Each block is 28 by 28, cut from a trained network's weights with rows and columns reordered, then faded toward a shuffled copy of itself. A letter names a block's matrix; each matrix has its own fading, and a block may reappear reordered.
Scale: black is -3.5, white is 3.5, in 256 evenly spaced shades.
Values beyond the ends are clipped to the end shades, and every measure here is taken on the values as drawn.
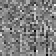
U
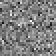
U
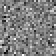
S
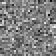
S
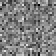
U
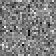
S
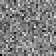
S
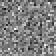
S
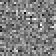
U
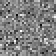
S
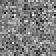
S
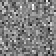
S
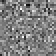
U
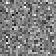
S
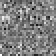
U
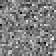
S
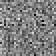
U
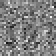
U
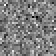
S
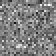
U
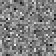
S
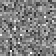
S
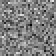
S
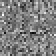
U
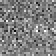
U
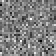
U
